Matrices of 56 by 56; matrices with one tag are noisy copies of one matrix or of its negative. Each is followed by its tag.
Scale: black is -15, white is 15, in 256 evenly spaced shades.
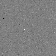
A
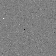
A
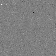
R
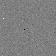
A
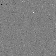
R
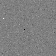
A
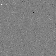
R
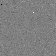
R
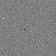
A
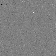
R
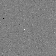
A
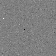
A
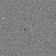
A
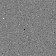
A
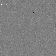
R
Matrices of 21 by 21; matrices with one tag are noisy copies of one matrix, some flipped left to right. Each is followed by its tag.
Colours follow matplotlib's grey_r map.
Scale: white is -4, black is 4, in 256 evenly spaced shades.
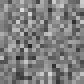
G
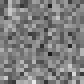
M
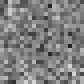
M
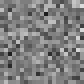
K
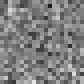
M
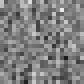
G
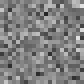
K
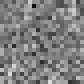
M
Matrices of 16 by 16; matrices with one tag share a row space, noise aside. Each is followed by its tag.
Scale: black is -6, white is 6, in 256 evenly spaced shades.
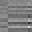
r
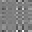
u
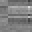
r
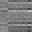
r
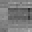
r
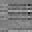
r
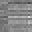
r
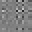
u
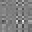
u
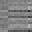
r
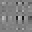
u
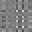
u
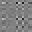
u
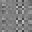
u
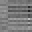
r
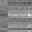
r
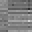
r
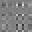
u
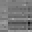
r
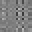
u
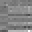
r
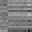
r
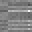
r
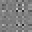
u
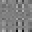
u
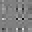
u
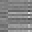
r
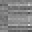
r
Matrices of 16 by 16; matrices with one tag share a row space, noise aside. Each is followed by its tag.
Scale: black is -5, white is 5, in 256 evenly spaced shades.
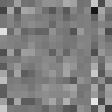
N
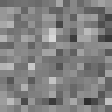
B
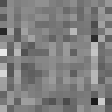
N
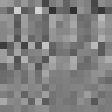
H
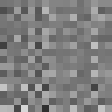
H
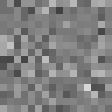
H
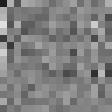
N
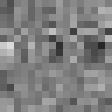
B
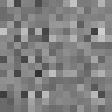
H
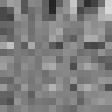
B
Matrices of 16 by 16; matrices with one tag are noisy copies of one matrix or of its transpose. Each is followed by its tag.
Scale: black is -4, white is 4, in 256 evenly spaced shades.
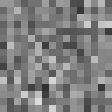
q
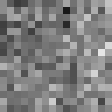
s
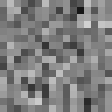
q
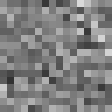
q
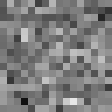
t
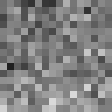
s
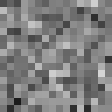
t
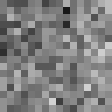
s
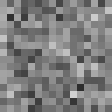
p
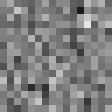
q
